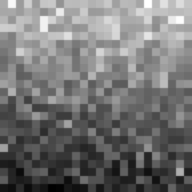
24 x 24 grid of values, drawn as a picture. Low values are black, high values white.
Slope: up to the top. Stripes: none. Grain: fine.
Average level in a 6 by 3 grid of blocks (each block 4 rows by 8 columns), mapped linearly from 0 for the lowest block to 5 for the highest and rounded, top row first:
5 5 5 | 4 4 4 | 3 3 3 | 2 2 2 | 1 1 1 | 0 0 1
